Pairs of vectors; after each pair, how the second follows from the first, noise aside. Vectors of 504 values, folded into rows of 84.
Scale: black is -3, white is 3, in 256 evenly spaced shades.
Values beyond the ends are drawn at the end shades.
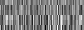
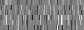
partly zeroed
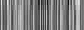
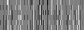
partly zeroed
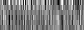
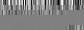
partly zeroed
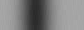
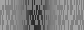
partly zeroed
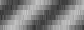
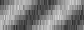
reversed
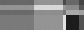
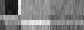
reversed
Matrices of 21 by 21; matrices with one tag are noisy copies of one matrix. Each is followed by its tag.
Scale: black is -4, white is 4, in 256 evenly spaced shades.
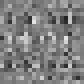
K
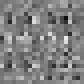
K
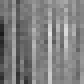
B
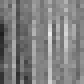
B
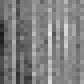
B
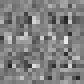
K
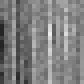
B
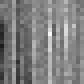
B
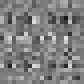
K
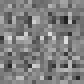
K
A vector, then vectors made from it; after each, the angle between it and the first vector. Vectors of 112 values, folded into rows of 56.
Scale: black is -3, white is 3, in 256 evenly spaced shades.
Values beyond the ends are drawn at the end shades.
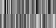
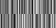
orthogonal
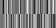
partly opposed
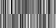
partly aligned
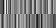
nearly opposite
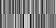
orthogonal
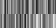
nearly parallel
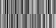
partly aligned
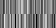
partly opposed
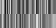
nearly parallel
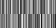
partly opposed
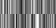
partly aligned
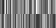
nearly opposite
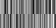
partly aligned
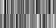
nearly parallel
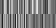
partly opposed
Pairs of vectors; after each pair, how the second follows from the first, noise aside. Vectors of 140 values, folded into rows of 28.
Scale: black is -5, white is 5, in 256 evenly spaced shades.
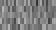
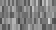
negated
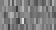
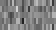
negated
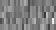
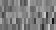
negated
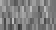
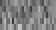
negated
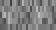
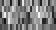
scaled up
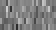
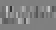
partly zeroed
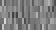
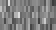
shuffled
